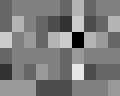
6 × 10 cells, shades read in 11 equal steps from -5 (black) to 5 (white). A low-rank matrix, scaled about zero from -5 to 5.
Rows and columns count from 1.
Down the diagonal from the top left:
-1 2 1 0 0 -2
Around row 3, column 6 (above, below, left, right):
-3 -1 2 -5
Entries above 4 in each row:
0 0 0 0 0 0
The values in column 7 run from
-5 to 4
